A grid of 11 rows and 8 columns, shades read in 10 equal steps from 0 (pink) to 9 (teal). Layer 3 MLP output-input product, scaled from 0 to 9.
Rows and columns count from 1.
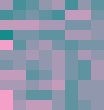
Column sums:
35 46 48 46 43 56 47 46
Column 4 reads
4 6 3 6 3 4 4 5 3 6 2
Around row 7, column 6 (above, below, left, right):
5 5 3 6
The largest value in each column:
9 7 6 6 7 7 6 6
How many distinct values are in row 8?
4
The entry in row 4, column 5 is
6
